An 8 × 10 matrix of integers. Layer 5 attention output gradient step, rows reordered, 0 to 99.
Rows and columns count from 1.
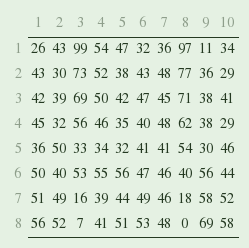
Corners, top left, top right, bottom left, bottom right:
26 34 56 58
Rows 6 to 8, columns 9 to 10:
56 44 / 58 52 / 69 58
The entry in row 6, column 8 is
40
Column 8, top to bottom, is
97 77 71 62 54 40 18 0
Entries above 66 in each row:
2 2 2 0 0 0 0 1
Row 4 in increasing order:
29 32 35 38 40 45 46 48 56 62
